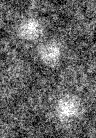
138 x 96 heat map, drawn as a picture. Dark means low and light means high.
Bumps: three. Grain: blotchy. Seam: none. Mirror symmetry: none. Slope: none. Average level on the scale: 40%.
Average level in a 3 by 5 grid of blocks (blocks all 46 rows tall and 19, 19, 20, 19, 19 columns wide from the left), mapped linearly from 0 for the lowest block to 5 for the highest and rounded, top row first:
14101 | 21321 | 10151
